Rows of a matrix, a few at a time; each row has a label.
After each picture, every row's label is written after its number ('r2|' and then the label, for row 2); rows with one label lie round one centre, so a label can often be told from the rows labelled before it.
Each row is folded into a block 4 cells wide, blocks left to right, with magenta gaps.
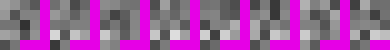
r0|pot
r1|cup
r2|pot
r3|cup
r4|cup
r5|cup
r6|pot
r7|cup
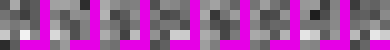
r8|cup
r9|pot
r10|pot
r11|cup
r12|pot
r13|pot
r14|pot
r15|cup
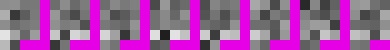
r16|pot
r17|cup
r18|pot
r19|cup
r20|cup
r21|pot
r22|cup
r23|pot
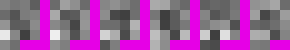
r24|pot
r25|pot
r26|pot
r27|pot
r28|cup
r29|pot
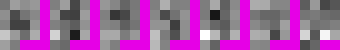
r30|pot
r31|pot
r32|pot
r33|pot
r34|pot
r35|pot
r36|cup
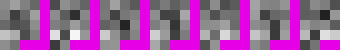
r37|pot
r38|cup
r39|pot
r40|pot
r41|cup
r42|pot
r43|cup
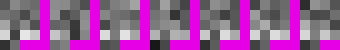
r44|cup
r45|pot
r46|cup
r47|cup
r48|cup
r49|cup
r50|cup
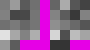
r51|pot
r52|cup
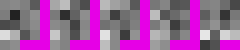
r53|pot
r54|pot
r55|pot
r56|pot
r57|cup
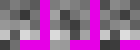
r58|cup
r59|pot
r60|cup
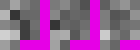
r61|pot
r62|pot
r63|pot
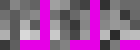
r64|cup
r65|pot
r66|cup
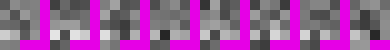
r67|pot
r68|cup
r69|pot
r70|cup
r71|cup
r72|cup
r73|cup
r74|pot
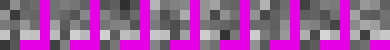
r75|cup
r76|cup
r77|cup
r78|pot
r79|pot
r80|pot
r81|cup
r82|cup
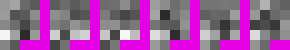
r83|pot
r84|cup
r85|cup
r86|pot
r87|pot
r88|pot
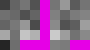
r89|cup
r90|pot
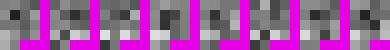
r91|pot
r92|cup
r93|cup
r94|pot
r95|pot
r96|cup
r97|pot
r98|pot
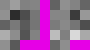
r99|pot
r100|cup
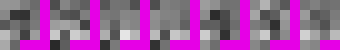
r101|pot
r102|cup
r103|cup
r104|cup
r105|pot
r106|pot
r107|pot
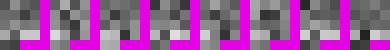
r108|cup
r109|pot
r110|pot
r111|cup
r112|pot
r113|pot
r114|cup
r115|cup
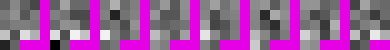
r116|cup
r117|cup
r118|pot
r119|pot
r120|pot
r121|pot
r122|pot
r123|cup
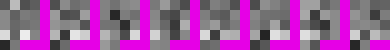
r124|cup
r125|cup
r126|pot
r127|pot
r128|cup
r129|cup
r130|pot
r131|cup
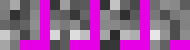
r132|pot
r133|cup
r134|cup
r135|pot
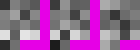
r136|cup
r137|cup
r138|pot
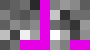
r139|cup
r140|pot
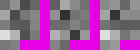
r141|pot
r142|pot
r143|pot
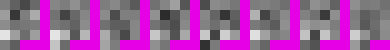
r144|pot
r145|pot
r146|pot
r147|pot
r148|cup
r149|pot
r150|cup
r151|pot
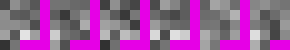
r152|cup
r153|pot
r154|cup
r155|cup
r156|pot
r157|pot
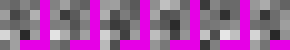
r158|pot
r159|pot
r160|pot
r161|pot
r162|cup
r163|pot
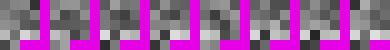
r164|cup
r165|pot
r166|cup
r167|cup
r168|pot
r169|cup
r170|cup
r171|cup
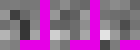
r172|pot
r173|pot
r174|pot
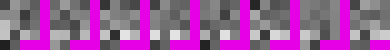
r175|cup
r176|pot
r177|cup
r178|cup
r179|cup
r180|cup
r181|pot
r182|cup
